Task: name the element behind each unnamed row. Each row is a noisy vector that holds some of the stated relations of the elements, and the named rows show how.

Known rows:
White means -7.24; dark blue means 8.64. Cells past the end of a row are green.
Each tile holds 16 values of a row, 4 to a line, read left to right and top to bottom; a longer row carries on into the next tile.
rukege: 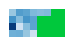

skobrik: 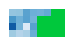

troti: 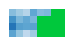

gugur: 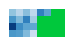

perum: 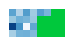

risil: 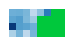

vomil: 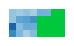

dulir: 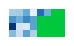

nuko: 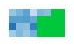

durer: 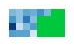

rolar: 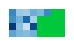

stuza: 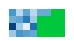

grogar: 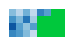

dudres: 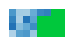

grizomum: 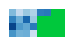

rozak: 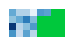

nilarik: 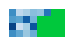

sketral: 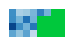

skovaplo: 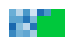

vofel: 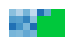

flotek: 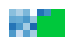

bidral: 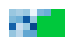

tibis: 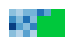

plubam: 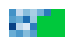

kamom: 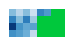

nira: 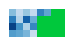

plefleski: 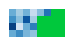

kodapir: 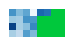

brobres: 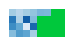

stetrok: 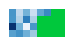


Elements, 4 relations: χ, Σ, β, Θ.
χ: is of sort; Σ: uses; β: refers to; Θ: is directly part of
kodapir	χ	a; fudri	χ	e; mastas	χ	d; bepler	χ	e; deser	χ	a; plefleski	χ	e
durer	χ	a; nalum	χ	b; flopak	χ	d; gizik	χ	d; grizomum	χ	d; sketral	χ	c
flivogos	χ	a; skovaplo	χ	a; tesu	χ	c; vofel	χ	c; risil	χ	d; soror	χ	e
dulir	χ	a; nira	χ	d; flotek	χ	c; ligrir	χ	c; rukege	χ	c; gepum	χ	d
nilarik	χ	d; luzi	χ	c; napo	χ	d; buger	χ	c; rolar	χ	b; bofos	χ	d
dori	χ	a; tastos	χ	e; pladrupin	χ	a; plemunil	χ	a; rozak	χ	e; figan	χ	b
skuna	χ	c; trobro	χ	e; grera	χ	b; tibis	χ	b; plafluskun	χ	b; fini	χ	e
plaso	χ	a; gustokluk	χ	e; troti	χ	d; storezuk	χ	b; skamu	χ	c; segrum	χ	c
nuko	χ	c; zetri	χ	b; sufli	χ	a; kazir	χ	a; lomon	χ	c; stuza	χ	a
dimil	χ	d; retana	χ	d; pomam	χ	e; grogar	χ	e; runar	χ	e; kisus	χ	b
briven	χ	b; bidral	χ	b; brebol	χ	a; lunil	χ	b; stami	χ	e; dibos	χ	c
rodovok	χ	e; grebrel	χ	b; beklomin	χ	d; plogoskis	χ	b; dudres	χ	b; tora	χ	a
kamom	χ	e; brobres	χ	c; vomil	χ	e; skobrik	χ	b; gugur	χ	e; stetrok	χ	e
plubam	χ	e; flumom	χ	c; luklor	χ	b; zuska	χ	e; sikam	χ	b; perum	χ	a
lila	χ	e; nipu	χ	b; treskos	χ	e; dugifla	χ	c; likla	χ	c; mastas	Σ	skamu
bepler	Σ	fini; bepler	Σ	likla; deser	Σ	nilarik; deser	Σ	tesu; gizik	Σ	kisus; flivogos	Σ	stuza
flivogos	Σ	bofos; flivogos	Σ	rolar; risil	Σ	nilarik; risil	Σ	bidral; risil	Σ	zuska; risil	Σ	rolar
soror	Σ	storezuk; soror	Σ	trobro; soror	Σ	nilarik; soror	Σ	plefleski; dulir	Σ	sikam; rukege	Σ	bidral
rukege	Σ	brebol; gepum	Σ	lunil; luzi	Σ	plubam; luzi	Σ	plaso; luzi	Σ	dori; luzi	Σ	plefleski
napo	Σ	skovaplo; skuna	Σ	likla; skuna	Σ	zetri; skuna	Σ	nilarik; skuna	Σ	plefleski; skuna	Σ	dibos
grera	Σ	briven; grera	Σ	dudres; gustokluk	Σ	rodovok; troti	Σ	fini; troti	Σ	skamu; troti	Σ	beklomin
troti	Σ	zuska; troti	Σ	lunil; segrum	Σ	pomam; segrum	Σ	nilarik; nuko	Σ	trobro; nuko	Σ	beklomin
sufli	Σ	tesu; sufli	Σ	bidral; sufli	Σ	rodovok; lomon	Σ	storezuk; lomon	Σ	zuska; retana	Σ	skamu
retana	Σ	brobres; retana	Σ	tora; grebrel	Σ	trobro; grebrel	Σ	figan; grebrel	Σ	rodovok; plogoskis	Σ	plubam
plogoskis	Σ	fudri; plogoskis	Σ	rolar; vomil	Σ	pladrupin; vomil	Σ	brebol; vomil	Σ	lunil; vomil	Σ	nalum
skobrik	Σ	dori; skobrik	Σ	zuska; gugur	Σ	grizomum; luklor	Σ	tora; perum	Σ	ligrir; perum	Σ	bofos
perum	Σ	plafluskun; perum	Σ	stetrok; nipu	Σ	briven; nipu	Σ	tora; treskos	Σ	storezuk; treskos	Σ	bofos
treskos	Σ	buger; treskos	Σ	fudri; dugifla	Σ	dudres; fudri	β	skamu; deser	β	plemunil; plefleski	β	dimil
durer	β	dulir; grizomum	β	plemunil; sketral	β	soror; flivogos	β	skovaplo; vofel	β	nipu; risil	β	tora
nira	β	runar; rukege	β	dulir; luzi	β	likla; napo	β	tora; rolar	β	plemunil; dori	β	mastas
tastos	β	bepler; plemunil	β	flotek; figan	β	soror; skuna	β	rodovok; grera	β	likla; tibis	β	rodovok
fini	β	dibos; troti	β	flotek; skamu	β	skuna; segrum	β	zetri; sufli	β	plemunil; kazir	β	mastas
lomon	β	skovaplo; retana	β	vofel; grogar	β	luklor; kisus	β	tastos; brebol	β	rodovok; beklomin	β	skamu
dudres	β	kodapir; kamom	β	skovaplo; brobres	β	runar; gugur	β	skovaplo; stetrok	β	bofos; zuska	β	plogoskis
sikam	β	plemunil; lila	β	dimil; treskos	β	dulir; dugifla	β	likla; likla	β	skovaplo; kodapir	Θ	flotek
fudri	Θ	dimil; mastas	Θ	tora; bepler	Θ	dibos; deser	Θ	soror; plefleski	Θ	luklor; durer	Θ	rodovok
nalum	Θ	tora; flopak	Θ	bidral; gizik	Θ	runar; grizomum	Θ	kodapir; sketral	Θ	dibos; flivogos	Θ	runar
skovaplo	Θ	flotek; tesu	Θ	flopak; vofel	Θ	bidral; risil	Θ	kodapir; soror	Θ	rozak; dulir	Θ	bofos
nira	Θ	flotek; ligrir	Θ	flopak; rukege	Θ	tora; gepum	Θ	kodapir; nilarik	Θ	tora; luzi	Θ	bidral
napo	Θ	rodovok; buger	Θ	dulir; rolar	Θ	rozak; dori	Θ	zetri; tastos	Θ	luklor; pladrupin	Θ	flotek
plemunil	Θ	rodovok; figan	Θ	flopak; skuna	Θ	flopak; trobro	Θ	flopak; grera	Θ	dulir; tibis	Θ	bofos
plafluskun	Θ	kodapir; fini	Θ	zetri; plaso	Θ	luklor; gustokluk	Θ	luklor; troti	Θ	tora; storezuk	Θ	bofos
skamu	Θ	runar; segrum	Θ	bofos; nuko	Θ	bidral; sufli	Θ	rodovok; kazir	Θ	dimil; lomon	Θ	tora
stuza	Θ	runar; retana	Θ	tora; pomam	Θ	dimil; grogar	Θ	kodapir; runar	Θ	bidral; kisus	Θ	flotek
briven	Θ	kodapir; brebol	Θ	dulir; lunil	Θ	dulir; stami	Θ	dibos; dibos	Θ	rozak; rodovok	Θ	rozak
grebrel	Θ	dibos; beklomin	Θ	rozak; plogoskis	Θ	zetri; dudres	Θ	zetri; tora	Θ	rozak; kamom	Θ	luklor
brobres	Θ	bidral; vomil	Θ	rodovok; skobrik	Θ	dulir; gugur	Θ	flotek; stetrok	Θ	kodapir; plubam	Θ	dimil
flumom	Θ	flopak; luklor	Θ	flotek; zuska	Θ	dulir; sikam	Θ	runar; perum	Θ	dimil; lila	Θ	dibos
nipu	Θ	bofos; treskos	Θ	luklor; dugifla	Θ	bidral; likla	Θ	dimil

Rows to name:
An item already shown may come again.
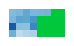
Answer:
grebrel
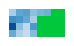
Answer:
segrum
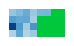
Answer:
luzi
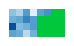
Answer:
gustokluk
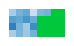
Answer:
nuko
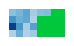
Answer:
luzi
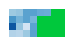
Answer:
skobrik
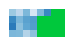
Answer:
gepum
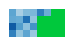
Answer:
plemunil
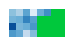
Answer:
gustokluk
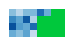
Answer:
sikam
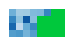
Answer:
fini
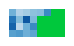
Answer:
fini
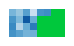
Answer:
pladrupin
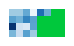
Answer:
dulir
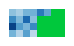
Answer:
tibis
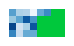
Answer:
rodovok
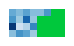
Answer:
dori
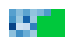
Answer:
dori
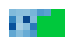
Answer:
brebol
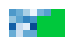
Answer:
dibos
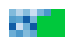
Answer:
trobro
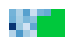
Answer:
treskos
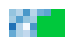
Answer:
plogoskis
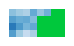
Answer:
troti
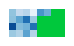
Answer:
flopak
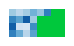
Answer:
zuska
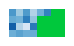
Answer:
plaso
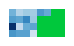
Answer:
lila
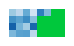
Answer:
flumom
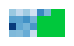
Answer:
gizik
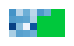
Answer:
ligrir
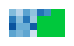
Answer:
kisus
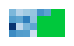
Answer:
lila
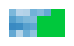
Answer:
retana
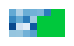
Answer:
storezuk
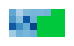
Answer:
figan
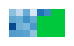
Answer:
tastos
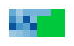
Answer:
figan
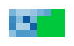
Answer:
skamu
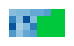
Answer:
brebol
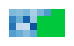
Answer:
likla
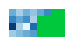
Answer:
buger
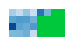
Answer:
gizik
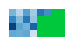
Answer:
kisus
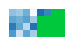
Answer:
flotek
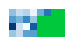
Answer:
bofos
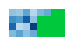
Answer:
tesu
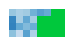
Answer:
grera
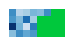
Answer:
fudri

